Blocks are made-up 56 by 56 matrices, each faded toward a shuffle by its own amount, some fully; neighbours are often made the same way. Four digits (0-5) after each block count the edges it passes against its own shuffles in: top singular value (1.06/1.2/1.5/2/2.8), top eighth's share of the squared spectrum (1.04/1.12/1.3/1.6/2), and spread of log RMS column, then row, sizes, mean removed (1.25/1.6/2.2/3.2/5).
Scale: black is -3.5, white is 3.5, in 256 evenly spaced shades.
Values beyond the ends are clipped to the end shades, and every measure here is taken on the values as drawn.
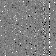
3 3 2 0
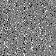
1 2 2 0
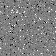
0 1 0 0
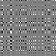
5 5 4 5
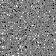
3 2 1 1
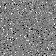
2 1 0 0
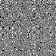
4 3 1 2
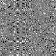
4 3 2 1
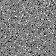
0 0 0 0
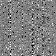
3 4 3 0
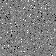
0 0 0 0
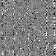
4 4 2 1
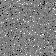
0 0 0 0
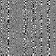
4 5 4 1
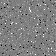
0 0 0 0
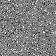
1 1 0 0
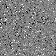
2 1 0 1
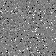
2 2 0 1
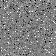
0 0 0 1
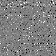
3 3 1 2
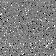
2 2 0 1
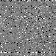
3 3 1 2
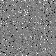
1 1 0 0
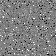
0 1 0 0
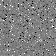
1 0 0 0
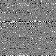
4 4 1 3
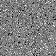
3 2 0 0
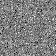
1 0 0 0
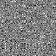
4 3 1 2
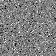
1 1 0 0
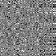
4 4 2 2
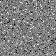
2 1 0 0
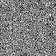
3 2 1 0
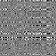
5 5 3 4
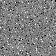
0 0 0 0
